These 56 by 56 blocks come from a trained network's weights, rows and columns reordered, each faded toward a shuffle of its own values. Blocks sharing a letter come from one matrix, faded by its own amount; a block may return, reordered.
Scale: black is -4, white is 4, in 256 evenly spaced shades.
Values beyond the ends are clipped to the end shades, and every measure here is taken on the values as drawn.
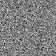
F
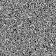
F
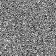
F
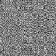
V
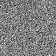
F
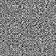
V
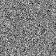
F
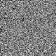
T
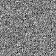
F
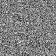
F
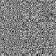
V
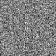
T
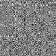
V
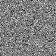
F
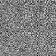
V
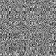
V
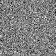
F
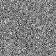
T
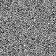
F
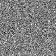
F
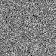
F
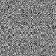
V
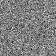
F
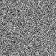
T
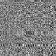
V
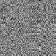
V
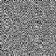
V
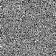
F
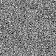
F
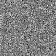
T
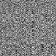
V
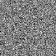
T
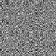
V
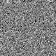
F
